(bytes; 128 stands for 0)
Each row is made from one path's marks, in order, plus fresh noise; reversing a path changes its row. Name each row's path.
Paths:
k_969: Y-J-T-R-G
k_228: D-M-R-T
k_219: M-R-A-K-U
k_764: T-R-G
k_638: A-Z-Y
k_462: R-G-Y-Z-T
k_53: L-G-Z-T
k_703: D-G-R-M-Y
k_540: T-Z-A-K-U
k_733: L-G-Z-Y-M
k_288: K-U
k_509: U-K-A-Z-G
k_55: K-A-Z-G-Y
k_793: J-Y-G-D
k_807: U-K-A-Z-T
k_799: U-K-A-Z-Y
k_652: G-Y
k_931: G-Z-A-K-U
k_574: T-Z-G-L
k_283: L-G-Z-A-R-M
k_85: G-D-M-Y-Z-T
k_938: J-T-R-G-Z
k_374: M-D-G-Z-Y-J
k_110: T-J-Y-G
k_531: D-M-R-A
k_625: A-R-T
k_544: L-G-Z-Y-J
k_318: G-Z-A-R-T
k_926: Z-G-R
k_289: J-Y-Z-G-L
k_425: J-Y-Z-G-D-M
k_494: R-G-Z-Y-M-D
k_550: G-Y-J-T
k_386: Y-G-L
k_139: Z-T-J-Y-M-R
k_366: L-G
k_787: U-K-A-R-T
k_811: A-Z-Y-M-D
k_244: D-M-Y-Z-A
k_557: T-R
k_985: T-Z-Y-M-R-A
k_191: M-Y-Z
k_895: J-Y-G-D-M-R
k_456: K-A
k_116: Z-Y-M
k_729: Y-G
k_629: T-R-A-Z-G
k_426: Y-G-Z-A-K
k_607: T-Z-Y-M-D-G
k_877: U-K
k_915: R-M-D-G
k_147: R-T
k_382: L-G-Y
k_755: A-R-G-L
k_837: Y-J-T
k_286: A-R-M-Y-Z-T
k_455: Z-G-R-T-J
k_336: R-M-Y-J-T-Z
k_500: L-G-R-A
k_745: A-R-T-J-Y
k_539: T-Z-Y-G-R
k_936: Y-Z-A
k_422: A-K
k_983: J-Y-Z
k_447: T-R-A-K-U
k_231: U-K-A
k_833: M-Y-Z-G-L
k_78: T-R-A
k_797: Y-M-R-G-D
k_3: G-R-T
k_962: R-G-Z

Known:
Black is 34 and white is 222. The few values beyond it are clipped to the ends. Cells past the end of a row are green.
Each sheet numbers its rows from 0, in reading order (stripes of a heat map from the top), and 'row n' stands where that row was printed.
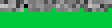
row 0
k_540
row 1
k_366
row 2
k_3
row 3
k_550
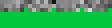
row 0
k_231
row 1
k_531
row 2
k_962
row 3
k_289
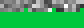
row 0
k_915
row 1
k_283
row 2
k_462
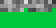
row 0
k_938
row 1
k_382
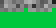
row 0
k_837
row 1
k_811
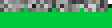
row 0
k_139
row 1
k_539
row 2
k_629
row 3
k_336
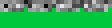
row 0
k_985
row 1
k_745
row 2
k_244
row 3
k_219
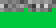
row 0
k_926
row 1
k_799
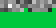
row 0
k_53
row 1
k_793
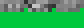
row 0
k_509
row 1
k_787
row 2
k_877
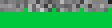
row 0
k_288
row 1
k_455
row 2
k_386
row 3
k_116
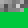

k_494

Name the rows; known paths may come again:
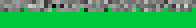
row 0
k_456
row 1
k_540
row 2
k_638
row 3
k_793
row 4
k_422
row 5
k_386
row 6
k_799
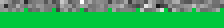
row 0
k_811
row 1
k_366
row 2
k_969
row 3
k_729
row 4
k_191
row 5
k_318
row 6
k_78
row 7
k_936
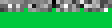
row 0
k_807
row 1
k_607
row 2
k_286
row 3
k_931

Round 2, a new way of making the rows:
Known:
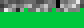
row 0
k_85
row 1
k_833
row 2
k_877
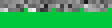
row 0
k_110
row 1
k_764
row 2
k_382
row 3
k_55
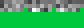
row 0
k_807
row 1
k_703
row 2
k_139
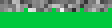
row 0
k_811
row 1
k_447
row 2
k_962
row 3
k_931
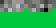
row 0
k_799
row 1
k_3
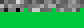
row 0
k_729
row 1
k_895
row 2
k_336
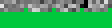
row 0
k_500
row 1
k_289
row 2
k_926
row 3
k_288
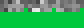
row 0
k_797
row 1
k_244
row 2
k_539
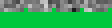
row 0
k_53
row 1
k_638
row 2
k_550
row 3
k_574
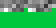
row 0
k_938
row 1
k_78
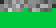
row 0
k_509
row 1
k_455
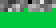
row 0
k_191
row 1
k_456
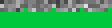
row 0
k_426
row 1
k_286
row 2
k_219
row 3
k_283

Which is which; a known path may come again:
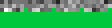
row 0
k_703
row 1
k_895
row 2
k_509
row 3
k_625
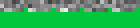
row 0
k_544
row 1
k_540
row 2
k_425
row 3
k_969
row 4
k_574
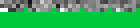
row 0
k_557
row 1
k_231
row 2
k_228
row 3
k_318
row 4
k_494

